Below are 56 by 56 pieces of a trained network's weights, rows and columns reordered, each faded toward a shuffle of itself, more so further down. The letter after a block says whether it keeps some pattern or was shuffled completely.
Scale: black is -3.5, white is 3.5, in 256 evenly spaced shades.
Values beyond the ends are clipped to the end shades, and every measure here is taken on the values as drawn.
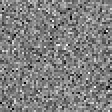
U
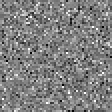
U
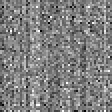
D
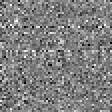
D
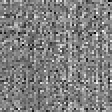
D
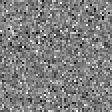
U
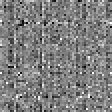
D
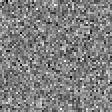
U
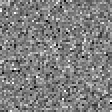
U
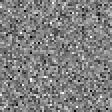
U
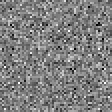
D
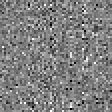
D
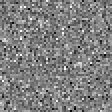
U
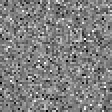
U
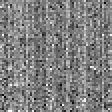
D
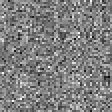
D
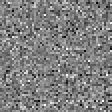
D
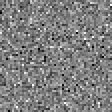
U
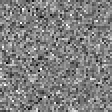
U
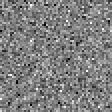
U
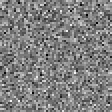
U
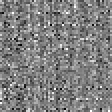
D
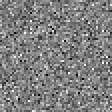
U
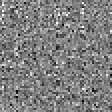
D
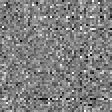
D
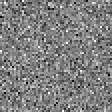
U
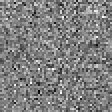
D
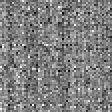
D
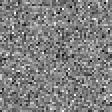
U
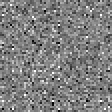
D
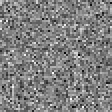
U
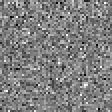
D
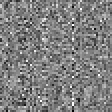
D
